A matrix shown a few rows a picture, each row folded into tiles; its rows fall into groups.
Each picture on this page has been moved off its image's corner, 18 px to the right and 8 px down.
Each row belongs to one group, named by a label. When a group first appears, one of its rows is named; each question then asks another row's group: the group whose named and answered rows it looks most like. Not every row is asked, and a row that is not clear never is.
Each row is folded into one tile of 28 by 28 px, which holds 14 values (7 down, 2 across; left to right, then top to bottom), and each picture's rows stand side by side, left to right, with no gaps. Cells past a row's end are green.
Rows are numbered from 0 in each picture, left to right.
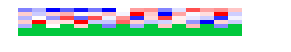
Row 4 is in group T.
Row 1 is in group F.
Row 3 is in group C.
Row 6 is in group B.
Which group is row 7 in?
T
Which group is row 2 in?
F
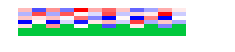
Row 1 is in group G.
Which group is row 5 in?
T
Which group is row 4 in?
F
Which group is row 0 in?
G
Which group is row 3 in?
T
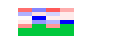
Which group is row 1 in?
B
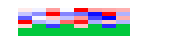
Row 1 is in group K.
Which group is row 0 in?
F
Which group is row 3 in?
T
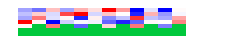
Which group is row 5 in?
C
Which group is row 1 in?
G
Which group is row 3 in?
B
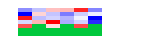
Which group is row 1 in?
F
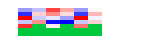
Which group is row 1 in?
B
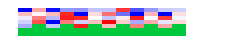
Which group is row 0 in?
C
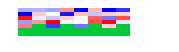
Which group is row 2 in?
C
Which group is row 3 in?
F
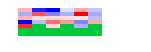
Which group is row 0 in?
G
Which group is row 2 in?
K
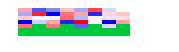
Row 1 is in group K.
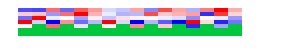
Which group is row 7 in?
B
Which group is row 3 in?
F
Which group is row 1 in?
G
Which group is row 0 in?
F
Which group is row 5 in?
B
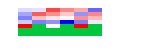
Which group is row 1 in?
B
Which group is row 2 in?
G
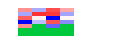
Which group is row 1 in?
T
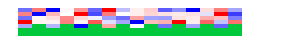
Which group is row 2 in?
K
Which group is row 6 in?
C
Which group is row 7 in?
K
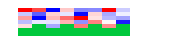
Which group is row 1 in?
C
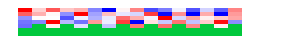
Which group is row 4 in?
G
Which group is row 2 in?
K
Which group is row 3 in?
C
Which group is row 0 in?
B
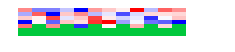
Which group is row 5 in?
B
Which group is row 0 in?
G
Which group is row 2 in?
C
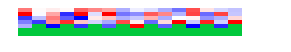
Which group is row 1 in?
K
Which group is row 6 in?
K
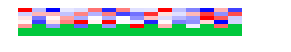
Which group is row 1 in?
C
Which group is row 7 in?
G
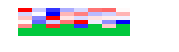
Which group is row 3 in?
B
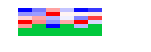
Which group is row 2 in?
F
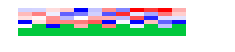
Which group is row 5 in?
B
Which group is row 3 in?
G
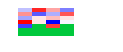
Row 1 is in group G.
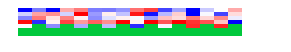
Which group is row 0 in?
F
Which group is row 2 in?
K
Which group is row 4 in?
K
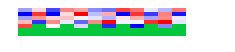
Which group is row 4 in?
K
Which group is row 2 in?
K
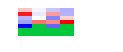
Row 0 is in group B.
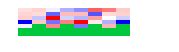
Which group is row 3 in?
B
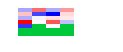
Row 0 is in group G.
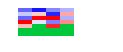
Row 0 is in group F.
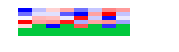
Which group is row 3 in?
T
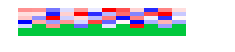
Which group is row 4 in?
G
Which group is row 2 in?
K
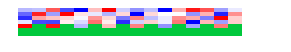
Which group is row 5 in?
C
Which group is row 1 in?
G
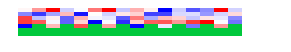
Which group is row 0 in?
K
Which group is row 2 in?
B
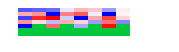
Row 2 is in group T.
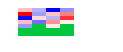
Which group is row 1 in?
F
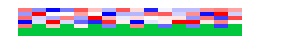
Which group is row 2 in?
B
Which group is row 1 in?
F
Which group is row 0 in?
G
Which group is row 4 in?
G
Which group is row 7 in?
T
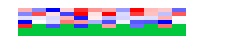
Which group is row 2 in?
T
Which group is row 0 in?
G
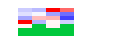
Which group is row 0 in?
F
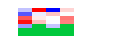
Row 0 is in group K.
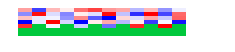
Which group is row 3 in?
T
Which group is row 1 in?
F
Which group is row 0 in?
G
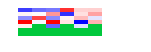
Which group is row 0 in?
F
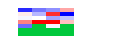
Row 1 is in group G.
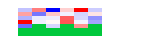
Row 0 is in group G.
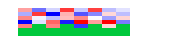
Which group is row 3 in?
F
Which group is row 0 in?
G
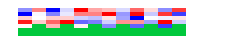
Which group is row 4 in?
T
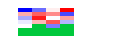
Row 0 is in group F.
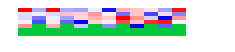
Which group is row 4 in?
K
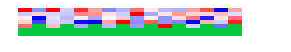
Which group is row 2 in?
B
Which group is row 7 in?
C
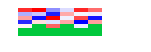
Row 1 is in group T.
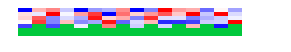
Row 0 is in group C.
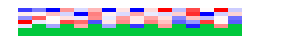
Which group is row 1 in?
C
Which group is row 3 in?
C
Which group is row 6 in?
K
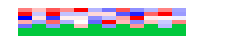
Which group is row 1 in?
T
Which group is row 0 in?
T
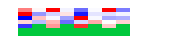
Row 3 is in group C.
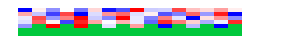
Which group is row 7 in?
K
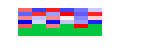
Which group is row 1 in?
G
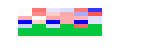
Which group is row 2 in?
G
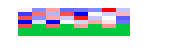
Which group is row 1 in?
G
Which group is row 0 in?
G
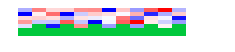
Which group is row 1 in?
K
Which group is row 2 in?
B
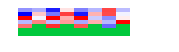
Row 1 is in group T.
